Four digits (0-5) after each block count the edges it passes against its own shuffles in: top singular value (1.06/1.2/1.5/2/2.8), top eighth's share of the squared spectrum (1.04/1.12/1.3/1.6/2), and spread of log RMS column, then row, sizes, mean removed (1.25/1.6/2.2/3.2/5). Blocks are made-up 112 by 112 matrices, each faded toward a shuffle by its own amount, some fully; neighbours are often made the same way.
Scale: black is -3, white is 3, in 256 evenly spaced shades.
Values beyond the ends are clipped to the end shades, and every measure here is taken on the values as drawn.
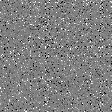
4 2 2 1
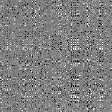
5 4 3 3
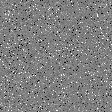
2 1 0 0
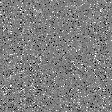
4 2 2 1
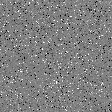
0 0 0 0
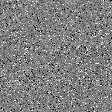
3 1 0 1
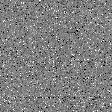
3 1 0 1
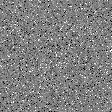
1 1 0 0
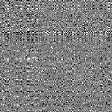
5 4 3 3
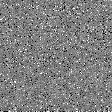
3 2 0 1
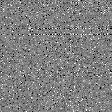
4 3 1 2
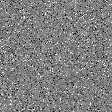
2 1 0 0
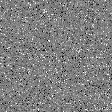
3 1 0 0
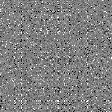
4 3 2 1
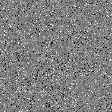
3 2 1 1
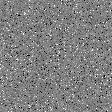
0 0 0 0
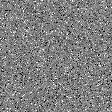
2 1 0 0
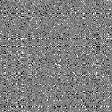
5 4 2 3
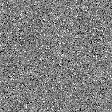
3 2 0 0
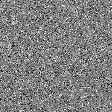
2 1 0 0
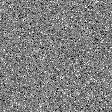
1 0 0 0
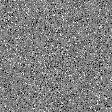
0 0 1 0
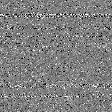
2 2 0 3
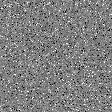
0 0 0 0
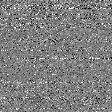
2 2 0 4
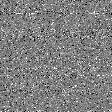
1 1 0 2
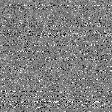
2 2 0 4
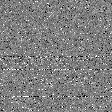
2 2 0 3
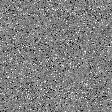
0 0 0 1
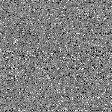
1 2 0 3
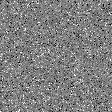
0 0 0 0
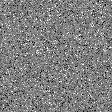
0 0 0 0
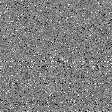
2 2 0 2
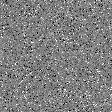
1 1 0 0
